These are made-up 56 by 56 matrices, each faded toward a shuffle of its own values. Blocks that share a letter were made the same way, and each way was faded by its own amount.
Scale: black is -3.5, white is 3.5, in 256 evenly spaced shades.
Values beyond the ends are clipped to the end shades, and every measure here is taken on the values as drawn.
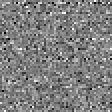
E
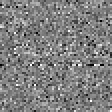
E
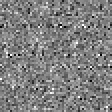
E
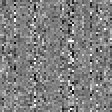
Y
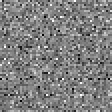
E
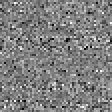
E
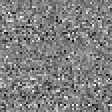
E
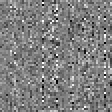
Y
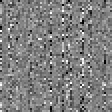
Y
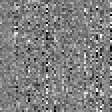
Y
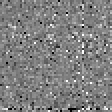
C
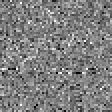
E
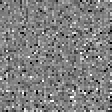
C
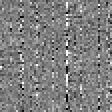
Y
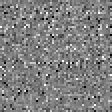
C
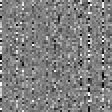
Y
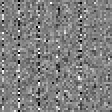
Y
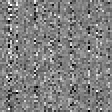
Y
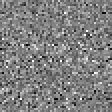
E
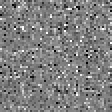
C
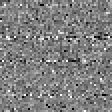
E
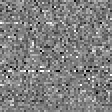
E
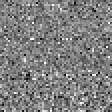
E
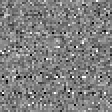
E
